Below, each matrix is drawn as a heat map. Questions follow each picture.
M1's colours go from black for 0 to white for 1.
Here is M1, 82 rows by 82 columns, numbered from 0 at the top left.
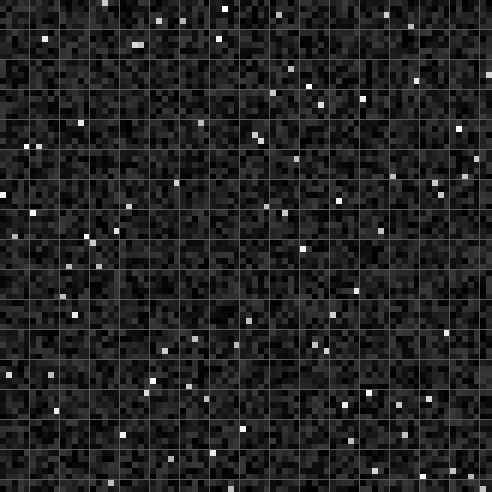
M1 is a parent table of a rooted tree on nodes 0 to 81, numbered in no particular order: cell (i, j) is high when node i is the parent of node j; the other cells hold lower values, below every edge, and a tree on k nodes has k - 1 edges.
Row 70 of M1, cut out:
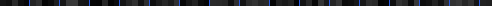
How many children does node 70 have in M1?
0
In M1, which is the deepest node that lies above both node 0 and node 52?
72
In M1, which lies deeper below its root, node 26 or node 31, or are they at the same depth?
node 31
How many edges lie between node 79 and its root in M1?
2
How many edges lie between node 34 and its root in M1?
5
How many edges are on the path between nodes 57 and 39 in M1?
1
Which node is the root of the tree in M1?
3
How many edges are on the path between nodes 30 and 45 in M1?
7
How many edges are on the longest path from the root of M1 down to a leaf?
11
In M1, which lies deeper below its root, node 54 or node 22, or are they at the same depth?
node 54
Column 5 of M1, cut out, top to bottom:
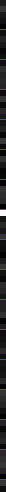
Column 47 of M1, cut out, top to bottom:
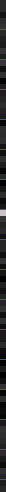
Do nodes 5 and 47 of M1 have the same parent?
yes
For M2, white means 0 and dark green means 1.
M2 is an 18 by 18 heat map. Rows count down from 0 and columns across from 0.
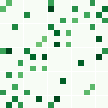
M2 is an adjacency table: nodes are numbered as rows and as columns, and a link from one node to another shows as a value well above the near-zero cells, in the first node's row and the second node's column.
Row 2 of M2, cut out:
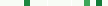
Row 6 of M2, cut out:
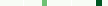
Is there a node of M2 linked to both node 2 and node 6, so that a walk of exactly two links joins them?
yes
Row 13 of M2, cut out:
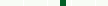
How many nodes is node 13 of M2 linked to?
1
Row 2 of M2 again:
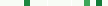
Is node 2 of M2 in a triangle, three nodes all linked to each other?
no
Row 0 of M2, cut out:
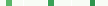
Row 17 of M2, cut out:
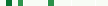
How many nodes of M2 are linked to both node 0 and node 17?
2
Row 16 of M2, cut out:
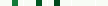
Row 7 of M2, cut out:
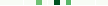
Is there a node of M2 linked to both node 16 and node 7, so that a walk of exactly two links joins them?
yes
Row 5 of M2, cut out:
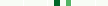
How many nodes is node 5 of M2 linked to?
2
